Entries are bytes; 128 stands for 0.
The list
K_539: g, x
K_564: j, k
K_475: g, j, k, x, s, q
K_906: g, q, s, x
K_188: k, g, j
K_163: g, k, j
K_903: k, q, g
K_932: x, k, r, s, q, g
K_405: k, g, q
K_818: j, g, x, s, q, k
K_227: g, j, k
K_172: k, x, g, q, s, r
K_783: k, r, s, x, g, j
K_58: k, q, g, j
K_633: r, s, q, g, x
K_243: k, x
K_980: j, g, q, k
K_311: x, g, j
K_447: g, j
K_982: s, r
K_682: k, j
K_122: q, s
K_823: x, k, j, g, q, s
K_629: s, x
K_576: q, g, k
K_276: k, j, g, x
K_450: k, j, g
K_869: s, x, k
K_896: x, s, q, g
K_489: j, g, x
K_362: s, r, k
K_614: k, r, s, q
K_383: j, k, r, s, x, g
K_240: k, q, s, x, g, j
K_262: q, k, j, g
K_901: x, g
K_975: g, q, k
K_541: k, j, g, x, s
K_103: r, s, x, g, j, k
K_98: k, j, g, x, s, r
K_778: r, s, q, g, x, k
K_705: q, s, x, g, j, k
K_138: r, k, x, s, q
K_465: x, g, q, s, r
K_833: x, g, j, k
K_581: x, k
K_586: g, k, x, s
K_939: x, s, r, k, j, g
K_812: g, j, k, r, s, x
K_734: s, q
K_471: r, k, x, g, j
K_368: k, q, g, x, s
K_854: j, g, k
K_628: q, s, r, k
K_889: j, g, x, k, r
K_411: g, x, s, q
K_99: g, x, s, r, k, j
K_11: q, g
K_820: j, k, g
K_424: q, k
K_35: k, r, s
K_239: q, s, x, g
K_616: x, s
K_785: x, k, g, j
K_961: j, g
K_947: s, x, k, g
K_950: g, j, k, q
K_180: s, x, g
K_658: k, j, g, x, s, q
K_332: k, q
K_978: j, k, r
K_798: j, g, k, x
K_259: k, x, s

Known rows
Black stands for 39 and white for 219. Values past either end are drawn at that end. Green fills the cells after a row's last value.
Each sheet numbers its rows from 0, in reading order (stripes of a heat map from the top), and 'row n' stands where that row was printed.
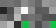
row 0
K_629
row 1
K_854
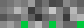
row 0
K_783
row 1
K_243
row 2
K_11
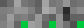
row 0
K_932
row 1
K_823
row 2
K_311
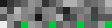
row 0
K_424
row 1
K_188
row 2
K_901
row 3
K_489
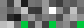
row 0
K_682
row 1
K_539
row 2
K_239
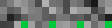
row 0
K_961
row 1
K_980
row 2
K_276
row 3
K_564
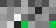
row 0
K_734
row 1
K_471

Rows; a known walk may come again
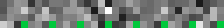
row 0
K_362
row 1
K_239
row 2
K_172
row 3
K_447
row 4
K_961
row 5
K_99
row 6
K_785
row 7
K_424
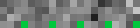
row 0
K_778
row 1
K_889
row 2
K_932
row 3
K_188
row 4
K_475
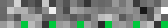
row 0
K_614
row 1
K_950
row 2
K_276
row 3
K_628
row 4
K_405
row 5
K_629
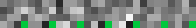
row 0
K_947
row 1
K_975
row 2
K_982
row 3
K_616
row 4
K_734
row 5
K_633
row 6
K_896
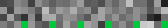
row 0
K_820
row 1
K_11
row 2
K_368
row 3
K_705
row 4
K_465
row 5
K_682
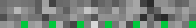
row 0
K_783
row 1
K_450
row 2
K_576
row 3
K_332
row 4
K_906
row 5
K_564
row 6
K_240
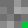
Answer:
K_541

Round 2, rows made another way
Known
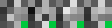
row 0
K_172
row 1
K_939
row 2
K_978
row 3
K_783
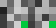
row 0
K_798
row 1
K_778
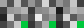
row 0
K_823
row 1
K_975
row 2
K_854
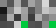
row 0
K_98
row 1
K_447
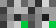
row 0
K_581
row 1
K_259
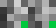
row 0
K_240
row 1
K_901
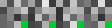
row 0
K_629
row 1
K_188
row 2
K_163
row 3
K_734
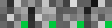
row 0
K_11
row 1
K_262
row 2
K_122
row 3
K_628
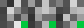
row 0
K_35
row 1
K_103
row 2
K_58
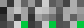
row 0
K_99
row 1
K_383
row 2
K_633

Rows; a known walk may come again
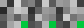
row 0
K_243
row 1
K_172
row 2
K_961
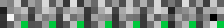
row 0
K_980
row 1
K_447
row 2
K_820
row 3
K_240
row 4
K_103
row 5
K_785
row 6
K_424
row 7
K_869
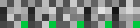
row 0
K_450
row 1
K_658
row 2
K_906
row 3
K_276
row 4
K_471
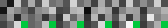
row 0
K_362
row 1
K_629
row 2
K_58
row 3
K_939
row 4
K_586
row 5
K_975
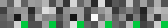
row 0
K_616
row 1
K_489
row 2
K_259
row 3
K_405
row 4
K_982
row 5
K_541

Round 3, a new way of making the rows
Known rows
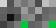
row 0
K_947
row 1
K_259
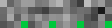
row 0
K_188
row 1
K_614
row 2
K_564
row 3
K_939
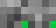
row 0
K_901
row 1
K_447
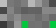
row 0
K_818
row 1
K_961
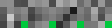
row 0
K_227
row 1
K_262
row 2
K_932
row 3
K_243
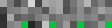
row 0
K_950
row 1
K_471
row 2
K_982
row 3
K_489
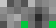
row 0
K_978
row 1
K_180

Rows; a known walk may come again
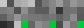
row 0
K_471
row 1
K_869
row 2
K_705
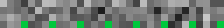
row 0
K_564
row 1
K_368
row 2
K_581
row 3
K_939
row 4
K_961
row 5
K_362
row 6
K_932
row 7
K_227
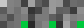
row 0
K_820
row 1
K_475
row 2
K_812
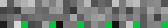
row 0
K_138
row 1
K_785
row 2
K_99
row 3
K_978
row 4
K_778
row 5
K_539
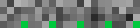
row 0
K_259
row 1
K_243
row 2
K_262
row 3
K_180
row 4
K_903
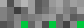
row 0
K_783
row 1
K_982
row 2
K_311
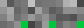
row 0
K_682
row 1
K_818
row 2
K_11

